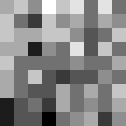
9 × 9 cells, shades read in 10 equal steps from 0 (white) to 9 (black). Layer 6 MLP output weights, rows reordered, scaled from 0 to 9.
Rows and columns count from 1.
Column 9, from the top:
5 4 2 5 3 5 2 3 4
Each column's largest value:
8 6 8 9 7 6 6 7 5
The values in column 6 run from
1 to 6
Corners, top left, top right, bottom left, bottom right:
3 5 8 4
